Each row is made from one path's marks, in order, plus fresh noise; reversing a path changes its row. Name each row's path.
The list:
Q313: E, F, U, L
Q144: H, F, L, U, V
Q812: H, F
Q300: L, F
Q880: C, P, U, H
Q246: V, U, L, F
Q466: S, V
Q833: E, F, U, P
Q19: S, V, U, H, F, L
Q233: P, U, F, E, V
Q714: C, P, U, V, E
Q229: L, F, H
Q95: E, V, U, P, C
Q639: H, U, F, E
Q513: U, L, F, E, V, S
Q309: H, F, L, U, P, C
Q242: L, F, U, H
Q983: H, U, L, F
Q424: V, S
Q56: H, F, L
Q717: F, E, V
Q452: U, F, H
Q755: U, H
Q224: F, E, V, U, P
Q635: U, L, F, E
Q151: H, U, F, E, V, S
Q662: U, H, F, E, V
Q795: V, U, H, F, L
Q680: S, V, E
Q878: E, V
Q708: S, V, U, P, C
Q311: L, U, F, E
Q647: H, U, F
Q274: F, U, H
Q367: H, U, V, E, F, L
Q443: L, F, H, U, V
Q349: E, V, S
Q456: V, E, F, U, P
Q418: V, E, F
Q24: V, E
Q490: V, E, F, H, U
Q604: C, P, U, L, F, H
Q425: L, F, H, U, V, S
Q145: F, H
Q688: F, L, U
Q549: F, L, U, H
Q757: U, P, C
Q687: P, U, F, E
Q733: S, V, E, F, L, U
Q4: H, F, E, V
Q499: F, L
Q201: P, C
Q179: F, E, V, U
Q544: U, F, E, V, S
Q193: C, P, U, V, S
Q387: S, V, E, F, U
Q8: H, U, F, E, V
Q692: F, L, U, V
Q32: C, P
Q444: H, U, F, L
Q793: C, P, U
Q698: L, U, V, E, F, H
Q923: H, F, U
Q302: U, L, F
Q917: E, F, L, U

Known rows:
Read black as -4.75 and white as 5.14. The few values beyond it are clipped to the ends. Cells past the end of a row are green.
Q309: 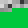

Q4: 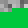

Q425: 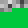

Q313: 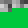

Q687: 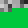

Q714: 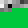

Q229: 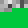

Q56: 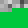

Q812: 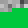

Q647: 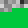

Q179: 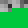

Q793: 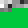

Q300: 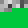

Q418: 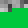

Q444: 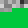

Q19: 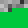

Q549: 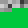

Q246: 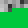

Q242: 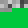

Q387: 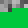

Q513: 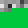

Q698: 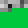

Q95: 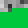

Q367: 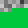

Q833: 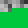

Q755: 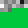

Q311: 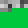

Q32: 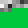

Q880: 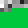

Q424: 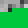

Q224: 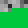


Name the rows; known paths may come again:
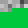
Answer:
Q812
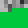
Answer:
Q795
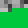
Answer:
Q456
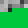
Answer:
Q466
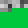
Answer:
Q311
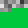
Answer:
Q662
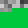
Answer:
Q274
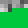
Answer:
Q878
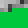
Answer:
Q708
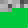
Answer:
Q145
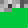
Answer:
Q499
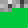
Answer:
Q443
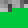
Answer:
Q418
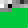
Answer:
Q604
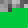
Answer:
Q387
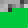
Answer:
Q424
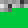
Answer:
Q635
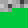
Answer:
Q144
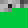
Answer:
Q692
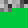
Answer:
Q233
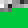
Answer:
Q793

